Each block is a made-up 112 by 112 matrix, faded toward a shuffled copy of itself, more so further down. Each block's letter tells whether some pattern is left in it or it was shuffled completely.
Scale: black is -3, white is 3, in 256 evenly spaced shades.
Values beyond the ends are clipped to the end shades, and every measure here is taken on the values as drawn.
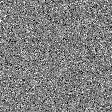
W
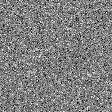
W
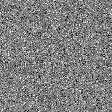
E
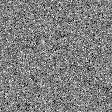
W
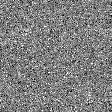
E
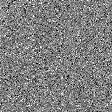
E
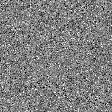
E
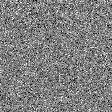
E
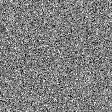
W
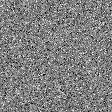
W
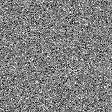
E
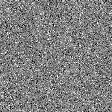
E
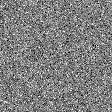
W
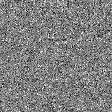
E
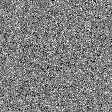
W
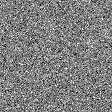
W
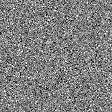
E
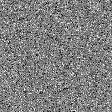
E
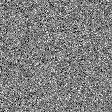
W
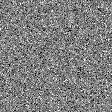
E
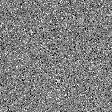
E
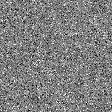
E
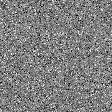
W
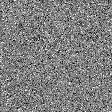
W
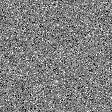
W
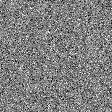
W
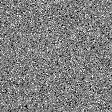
E
